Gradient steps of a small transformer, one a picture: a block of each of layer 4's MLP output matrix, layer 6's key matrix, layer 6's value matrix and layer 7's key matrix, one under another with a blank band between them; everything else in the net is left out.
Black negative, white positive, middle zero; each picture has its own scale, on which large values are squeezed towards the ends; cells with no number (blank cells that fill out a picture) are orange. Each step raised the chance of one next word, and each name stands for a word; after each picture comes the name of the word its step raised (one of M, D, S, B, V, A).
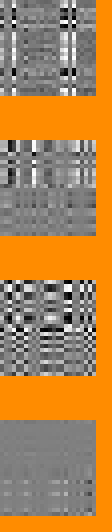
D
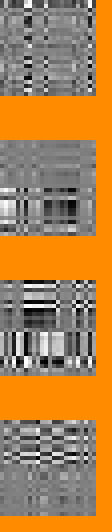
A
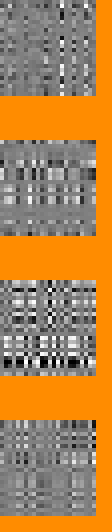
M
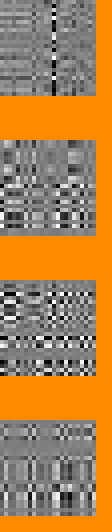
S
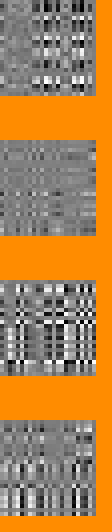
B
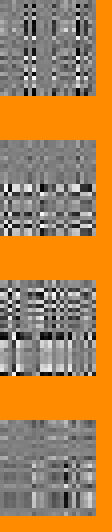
S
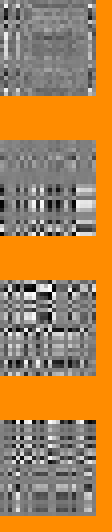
D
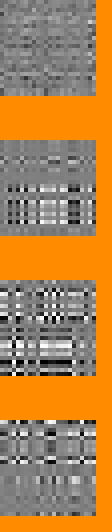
S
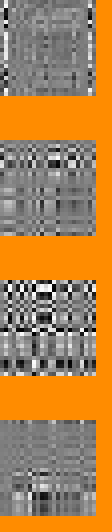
D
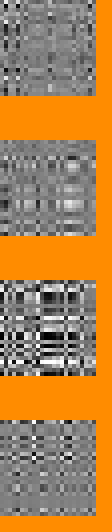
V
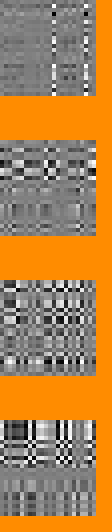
M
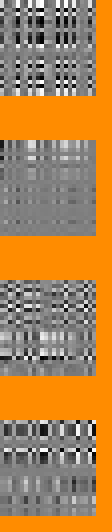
A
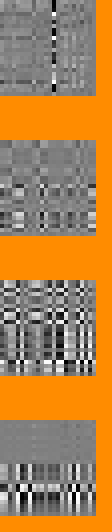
B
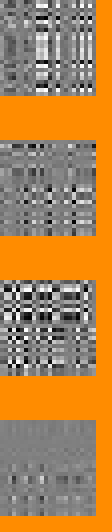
D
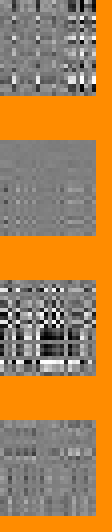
B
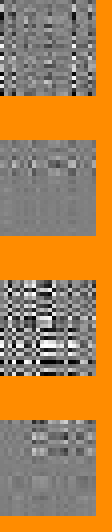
S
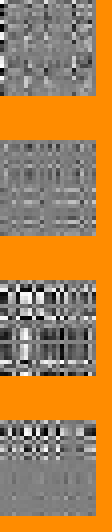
V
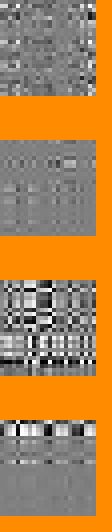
M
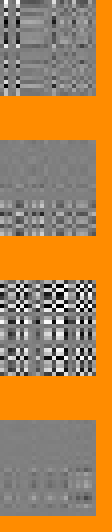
A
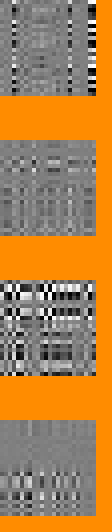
V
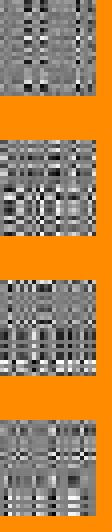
B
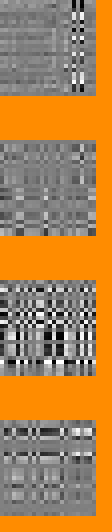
B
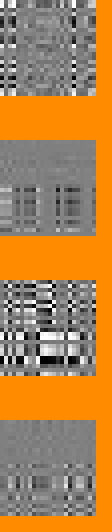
A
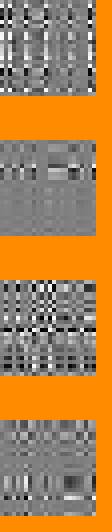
D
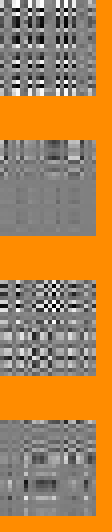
A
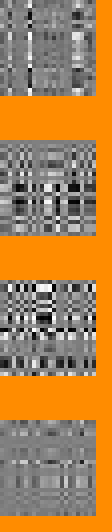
D
